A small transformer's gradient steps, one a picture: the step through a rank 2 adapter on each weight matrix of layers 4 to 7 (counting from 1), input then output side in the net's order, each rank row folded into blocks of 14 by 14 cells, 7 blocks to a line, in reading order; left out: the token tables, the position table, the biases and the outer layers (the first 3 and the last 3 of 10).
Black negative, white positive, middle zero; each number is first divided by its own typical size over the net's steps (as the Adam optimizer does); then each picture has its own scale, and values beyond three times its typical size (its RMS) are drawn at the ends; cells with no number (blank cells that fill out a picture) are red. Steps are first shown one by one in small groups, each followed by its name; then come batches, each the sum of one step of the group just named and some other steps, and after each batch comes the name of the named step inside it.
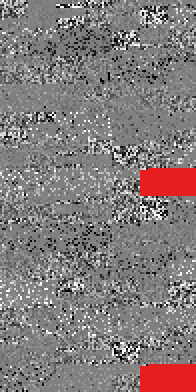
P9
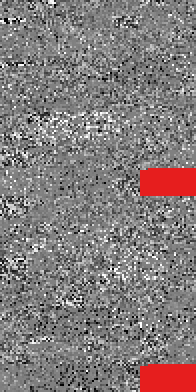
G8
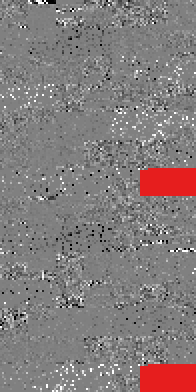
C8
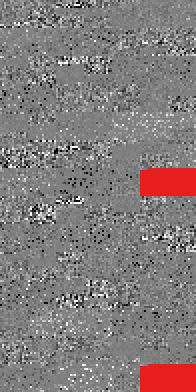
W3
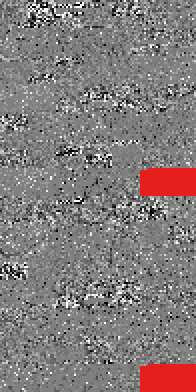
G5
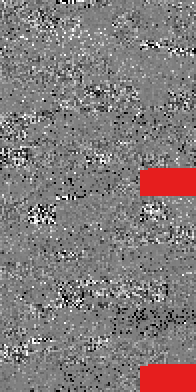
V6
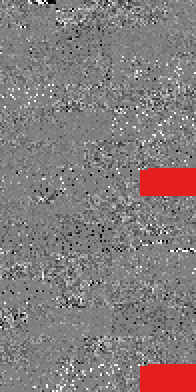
C8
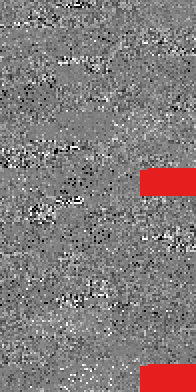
W3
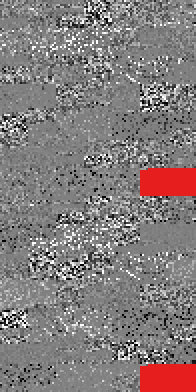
P9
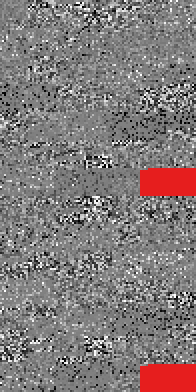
G5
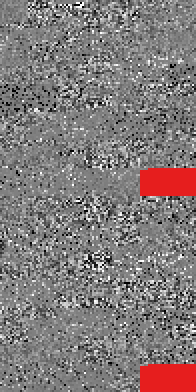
G5
